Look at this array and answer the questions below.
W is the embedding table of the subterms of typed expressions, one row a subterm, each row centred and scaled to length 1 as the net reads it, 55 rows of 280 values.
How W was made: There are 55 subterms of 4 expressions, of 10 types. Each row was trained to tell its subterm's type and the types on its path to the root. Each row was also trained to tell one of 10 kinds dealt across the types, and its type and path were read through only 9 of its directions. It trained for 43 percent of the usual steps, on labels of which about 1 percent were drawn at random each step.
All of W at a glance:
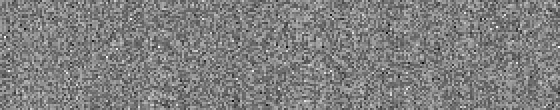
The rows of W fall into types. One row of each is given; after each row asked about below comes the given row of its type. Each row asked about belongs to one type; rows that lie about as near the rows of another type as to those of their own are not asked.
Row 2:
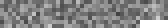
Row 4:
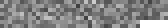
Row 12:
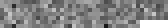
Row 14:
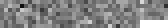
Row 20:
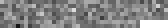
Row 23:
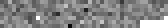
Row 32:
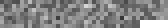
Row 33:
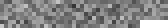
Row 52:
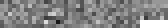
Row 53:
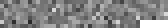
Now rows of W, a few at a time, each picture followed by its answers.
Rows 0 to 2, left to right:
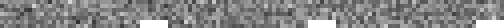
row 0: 52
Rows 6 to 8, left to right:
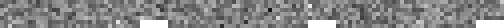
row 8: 52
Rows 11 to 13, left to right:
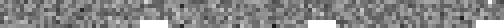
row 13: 12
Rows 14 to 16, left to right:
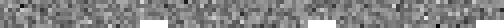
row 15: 20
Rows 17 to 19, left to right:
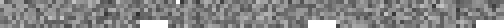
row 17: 33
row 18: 33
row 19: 23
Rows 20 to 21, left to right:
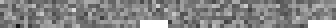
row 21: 52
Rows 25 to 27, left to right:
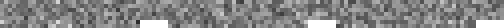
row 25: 4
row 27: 33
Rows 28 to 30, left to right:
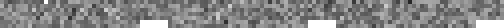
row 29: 23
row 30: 20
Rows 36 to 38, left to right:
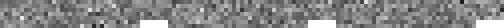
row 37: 53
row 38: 53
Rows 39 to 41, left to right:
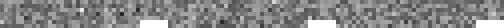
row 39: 14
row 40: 2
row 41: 2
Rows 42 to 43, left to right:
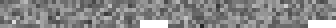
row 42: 53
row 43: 52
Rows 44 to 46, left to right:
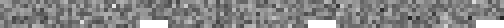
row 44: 12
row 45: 52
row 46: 33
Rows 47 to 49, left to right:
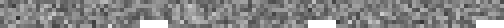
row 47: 2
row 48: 53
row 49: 33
